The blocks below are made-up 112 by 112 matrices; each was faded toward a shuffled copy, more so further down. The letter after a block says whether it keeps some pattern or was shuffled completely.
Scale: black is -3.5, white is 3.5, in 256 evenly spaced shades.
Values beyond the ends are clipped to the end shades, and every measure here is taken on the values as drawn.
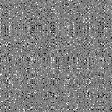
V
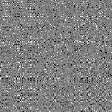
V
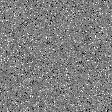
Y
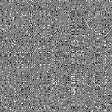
V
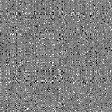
V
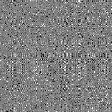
V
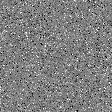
Y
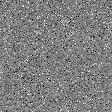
Y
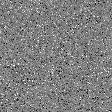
Y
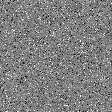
Y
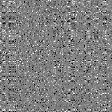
V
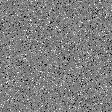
Y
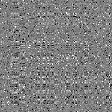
V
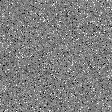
Y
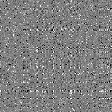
V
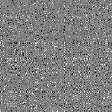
V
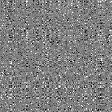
V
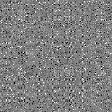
V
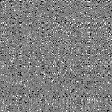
V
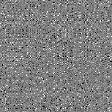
V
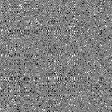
V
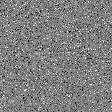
Y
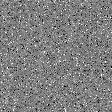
Y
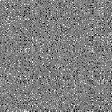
V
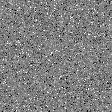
Y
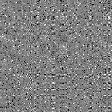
V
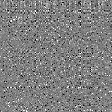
V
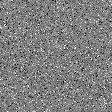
Y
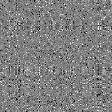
V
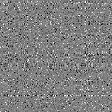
V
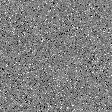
Y
